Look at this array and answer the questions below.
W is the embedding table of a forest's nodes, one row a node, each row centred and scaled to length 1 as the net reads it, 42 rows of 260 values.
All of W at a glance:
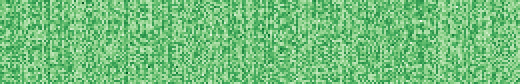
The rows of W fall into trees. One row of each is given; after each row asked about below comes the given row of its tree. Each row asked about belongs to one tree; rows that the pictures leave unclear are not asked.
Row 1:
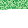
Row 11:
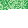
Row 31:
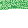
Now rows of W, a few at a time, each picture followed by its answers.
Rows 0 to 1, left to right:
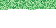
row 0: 1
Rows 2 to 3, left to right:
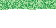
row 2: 31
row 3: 1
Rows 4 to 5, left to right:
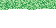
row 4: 31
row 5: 31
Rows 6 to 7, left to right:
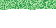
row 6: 1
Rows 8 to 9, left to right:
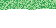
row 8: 1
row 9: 31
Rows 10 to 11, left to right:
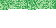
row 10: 11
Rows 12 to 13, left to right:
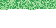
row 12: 1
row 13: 1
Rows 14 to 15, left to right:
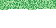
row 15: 11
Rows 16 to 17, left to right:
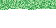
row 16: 11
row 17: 31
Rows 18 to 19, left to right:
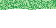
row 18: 31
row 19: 11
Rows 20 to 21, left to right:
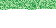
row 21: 31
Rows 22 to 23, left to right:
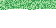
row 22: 31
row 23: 1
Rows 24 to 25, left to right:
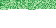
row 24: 1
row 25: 1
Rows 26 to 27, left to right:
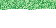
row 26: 1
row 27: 31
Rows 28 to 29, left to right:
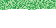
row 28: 1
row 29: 31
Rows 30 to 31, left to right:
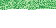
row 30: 1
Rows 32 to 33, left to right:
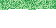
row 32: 11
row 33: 11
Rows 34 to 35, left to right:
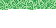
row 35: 1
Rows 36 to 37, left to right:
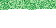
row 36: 11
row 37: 31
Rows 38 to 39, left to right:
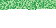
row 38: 1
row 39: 31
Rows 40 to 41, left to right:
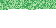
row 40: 11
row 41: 1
